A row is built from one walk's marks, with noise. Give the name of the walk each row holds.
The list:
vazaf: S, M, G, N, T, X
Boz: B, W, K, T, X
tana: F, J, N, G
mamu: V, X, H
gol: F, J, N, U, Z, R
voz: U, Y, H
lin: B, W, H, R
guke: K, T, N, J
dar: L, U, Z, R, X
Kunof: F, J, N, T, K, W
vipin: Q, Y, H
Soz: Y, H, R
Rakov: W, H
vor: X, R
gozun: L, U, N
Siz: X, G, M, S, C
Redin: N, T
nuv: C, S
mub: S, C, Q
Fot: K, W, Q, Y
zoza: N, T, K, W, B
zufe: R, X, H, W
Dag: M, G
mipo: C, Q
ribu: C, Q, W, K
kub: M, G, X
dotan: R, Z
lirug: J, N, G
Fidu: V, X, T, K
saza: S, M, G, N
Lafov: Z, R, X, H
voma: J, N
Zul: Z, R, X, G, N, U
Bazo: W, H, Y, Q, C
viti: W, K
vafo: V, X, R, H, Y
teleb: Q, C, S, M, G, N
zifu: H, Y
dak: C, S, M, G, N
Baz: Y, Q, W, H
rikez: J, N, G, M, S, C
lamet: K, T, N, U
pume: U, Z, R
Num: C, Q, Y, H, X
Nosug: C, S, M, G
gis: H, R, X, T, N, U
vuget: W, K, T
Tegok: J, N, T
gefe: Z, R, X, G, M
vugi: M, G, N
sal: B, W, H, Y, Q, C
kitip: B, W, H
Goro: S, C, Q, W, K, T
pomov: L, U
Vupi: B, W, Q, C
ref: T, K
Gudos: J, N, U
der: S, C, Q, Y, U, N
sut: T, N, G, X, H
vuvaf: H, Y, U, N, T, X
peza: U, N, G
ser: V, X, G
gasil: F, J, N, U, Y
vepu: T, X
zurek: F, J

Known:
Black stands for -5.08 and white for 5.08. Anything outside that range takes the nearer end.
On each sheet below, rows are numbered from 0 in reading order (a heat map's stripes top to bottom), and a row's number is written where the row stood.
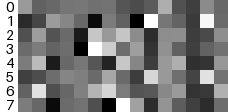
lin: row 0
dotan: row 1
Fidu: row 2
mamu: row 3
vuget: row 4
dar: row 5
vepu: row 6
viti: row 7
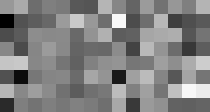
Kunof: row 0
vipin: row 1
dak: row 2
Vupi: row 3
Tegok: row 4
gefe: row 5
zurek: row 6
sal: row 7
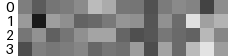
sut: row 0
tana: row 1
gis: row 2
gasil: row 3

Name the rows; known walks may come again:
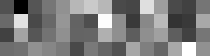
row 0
kub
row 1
ref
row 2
Goro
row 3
gol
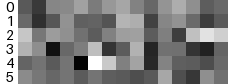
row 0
teleb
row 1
ribu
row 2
voma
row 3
Rakov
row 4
mamu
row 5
lin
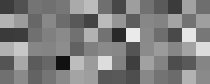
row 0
Lafov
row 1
Kunof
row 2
dar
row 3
Tegok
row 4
Fidu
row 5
gis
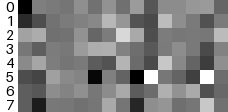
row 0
der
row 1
Siz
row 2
guke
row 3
sut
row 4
zoza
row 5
dotan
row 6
dak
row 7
Zul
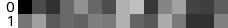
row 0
Fot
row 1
Boz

